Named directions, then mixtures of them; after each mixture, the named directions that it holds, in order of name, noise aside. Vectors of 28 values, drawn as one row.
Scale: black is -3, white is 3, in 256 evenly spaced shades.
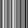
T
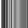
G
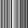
G, T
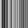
G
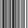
T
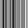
T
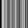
G, T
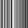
G, T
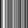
G, T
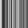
G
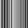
G, T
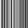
G, T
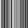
G, T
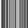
G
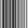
T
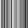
G, T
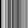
G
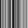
G, T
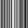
G, T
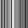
G, T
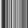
G
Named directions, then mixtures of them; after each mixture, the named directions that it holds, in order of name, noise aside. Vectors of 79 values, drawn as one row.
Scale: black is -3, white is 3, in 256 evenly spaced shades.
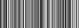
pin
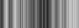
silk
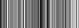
pin, silk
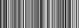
pin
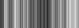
silk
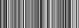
pin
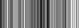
pin, silk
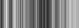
silk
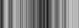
silk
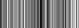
pin, silk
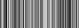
pin, silk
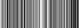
pin, silk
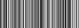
pin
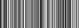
pin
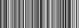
pin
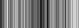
pin, silk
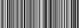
pin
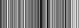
pin, silk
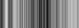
silk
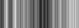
silk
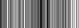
pin, silk
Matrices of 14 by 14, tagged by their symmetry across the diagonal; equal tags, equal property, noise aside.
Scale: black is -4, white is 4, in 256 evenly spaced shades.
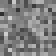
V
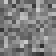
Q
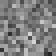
Q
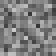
V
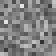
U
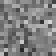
V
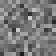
U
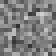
V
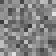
U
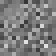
U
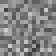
Q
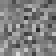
V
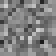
U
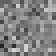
Q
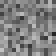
Q
